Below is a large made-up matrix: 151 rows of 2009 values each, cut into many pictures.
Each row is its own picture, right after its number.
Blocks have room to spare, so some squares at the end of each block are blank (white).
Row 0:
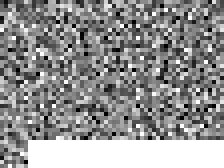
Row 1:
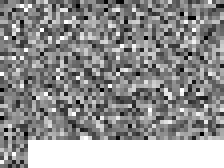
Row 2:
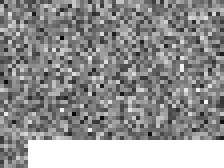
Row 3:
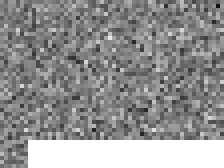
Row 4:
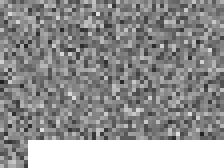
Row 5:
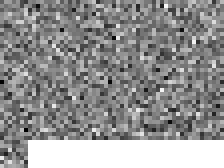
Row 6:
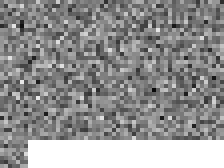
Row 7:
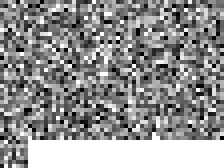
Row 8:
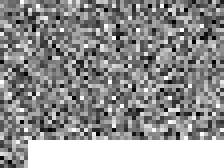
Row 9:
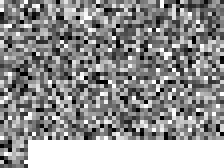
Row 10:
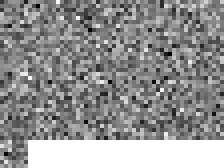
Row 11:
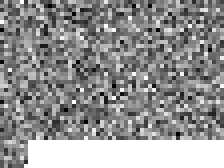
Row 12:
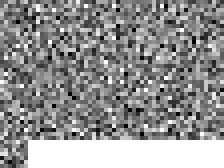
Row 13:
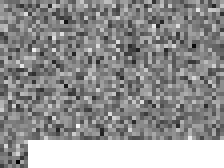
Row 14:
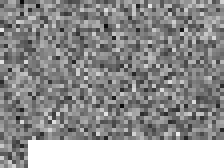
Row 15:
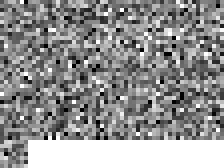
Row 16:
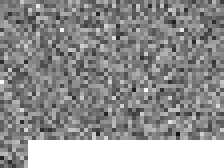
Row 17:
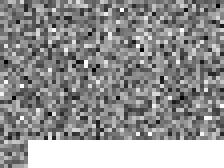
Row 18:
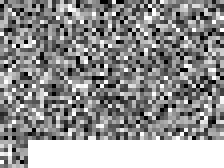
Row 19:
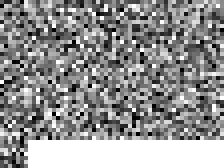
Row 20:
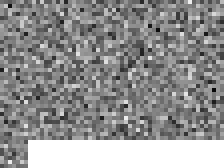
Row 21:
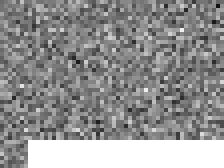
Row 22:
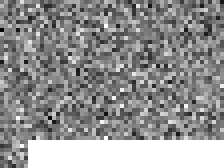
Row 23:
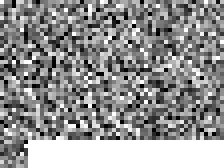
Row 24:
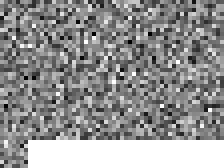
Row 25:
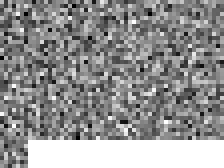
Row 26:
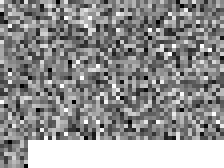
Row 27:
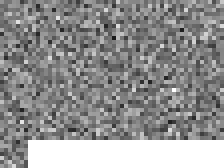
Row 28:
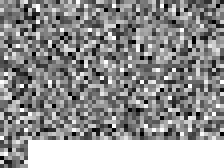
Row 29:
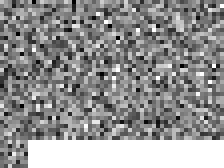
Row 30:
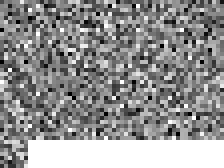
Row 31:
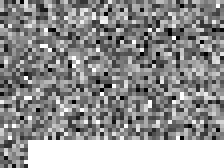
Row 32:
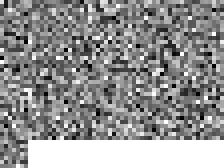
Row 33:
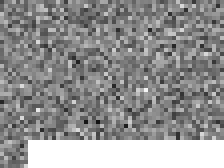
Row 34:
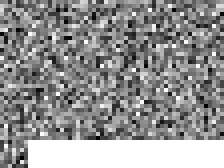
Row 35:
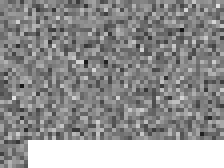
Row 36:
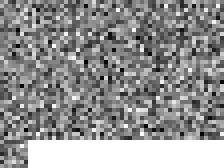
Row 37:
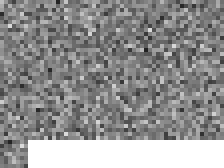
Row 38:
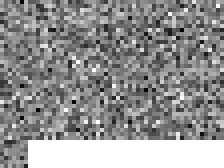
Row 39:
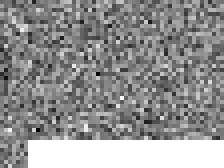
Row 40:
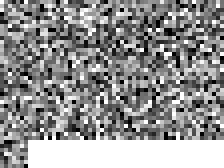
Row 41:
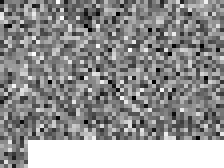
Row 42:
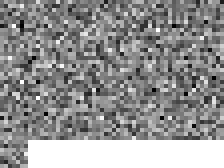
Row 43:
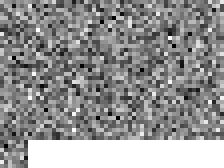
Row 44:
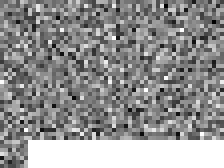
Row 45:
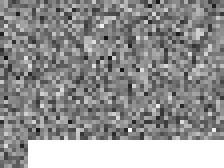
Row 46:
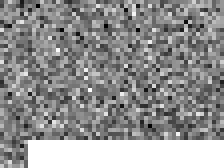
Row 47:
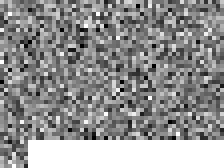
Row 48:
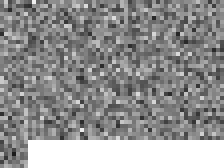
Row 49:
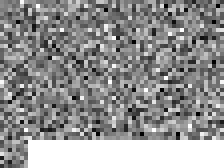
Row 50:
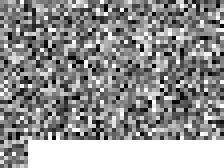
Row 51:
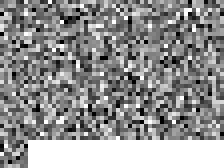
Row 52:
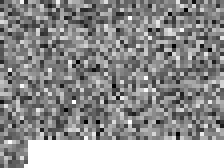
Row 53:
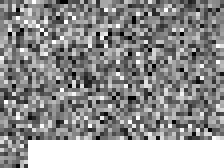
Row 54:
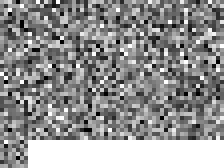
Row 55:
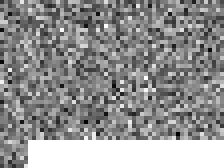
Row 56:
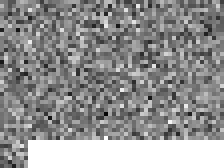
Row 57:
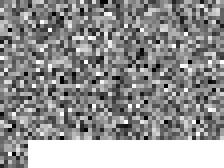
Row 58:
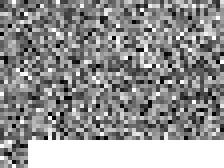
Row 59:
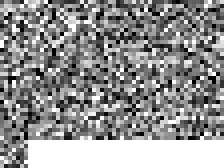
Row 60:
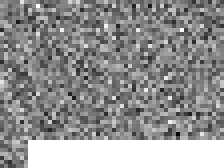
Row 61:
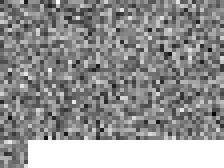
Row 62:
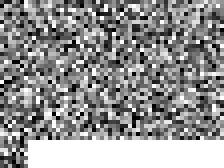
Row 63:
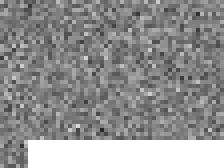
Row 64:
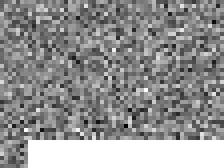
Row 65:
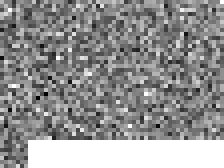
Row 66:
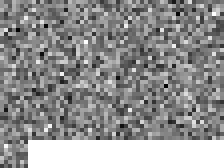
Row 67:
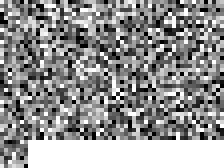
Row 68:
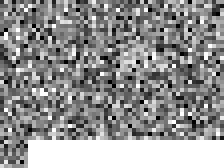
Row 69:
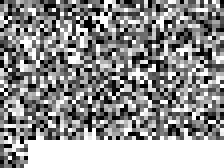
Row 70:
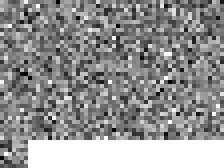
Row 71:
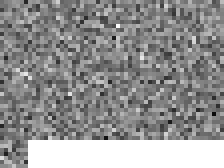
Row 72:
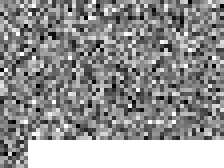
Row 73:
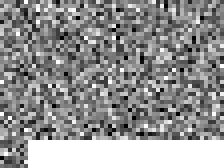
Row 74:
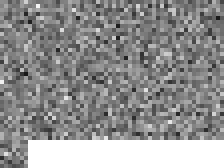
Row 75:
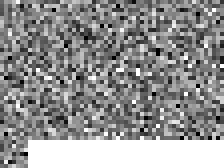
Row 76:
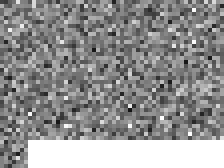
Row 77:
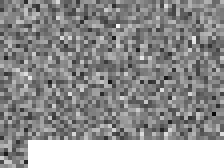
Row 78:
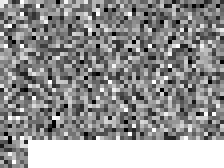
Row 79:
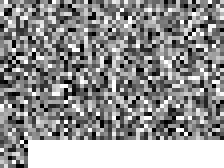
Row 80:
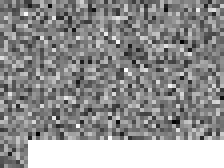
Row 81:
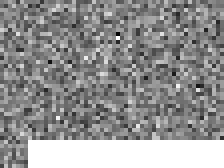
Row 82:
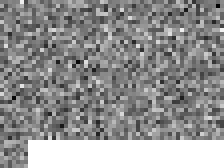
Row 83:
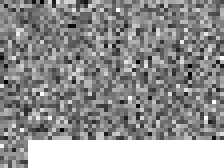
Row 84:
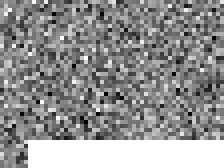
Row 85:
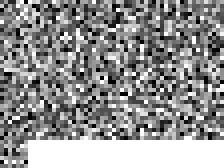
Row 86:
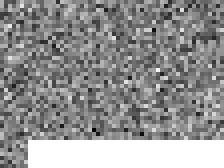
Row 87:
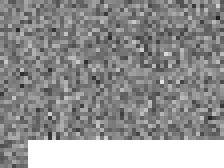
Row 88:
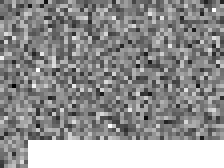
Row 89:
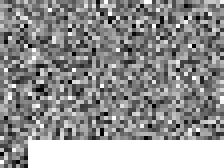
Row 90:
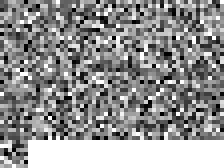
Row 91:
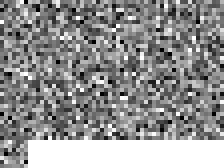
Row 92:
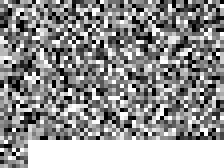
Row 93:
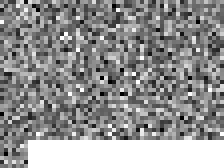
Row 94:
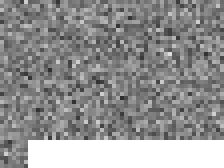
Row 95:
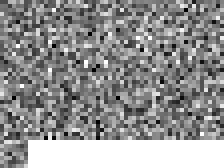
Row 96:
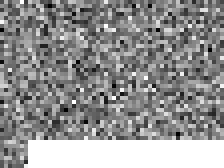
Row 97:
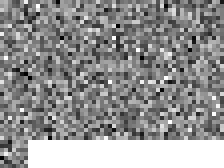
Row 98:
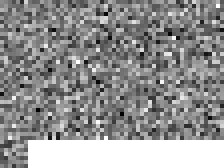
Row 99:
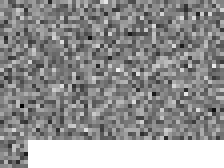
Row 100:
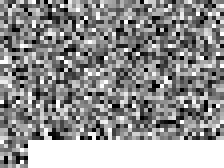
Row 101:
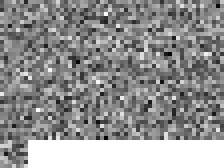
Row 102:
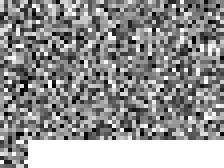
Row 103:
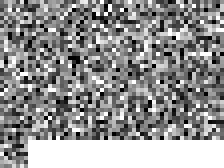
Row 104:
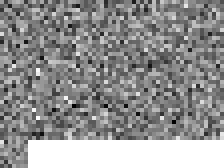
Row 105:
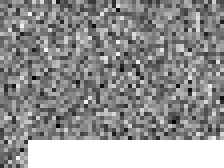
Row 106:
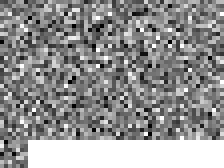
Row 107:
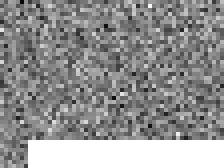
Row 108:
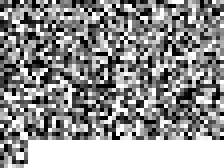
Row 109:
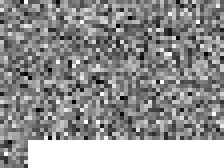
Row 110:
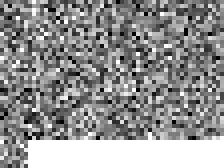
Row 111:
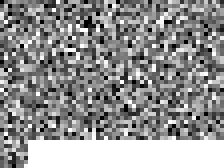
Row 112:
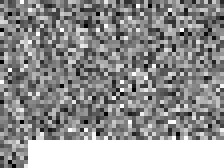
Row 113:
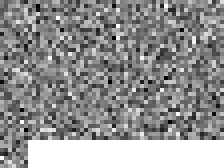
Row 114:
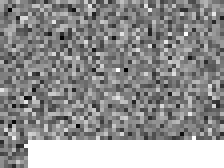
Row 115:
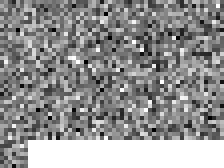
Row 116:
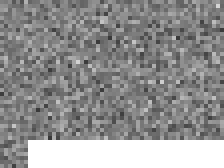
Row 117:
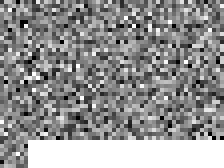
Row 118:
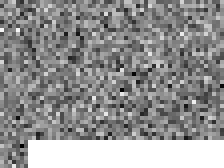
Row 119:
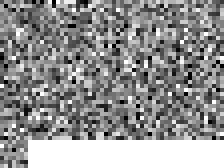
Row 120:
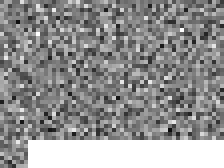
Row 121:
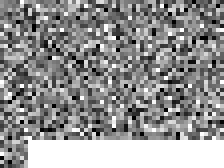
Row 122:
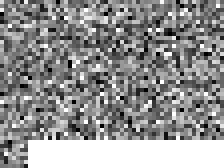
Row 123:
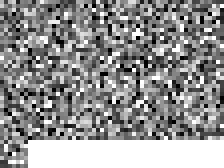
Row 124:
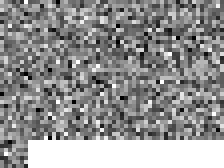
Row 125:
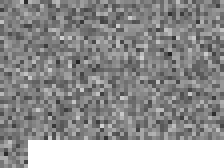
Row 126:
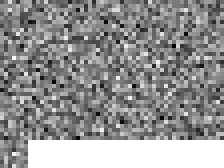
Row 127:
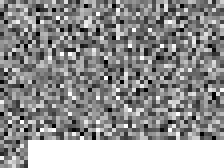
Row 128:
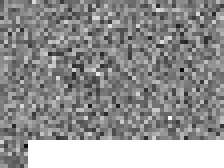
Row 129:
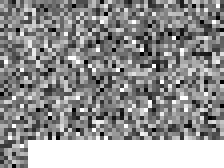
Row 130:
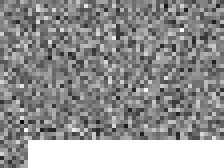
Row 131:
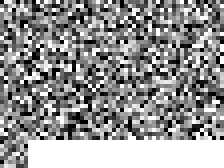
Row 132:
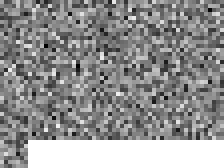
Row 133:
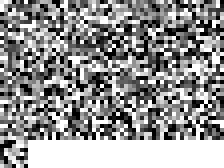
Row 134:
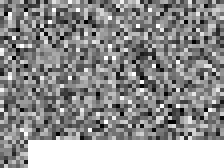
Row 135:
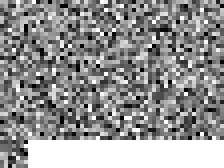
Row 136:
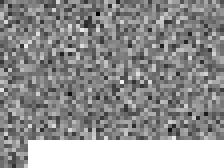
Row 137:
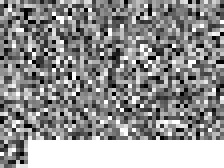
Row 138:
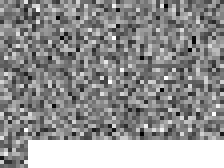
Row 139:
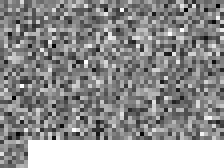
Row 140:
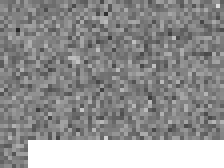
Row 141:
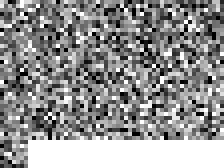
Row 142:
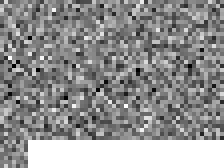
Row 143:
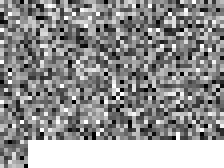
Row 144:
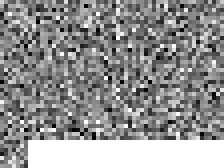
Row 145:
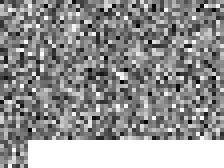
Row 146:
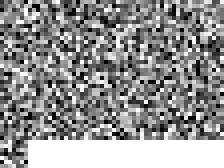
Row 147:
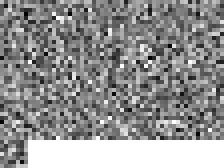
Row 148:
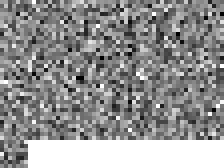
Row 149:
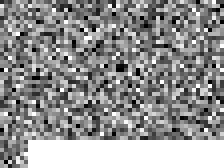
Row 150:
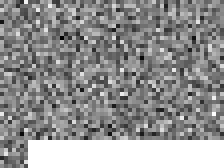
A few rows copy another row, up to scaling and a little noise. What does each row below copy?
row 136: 111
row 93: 85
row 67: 143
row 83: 119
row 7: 81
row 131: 117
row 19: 62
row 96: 11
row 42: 6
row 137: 147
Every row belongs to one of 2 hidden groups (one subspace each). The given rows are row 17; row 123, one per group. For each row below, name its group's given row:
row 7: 123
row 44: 17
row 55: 17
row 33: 17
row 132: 123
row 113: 17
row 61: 17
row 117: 123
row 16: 17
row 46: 17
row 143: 17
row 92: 123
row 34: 123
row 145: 123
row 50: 17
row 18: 123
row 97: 17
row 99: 123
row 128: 123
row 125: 17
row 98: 17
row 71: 17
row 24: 123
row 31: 17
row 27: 17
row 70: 17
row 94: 17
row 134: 123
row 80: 123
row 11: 17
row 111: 17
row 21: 17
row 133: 17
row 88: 123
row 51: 123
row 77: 17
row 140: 17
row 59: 123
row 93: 17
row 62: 17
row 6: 123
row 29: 123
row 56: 17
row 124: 17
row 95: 17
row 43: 123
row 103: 17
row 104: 123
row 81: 123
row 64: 17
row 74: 17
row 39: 123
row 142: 123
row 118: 17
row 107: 17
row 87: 17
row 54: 123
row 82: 17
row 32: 123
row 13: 123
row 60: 17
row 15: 17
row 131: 123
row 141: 17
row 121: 17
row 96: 17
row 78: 17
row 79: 123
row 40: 17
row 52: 17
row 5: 17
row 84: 123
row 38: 17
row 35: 17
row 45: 123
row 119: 123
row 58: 17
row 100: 123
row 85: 17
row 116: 17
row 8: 17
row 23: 123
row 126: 123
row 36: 17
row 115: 17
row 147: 123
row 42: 123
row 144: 17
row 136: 17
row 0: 123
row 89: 123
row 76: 123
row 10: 17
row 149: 123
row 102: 17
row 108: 123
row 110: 123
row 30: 17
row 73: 17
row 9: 17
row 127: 17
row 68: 123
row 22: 17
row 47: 17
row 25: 123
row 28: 17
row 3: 17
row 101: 17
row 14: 17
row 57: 123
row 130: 17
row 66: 123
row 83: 123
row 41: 17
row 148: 123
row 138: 17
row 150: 17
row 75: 123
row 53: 123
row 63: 123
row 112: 17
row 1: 123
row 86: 17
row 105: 123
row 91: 17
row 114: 123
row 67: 17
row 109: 17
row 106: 123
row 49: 17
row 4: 17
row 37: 17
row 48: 123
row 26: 17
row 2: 123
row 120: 17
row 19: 17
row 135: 123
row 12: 17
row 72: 123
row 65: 123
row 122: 17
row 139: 17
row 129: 17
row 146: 17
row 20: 123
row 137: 123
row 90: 17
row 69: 17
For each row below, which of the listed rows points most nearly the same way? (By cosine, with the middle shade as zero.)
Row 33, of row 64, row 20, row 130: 64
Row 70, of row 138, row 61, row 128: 138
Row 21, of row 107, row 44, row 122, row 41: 44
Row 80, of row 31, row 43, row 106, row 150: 106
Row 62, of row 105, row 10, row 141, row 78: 141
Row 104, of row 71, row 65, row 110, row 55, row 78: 110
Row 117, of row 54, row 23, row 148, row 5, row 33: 54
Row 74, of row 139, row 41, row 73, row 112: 73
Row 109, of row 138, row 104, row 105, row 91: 138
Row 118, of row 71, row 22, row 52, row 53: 71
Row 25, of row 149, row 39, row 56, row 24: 39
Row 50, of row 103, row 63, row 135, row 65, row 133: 103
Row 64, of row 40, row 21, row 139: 21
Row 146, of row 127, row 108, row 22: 127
